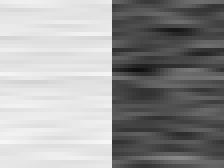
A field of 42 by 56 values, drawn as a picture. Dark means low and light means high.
It is made of 1 by 2 panels. Panel 1,1: very high, streaked across, faint in contrast. Panel 1,2: low, streaked across.
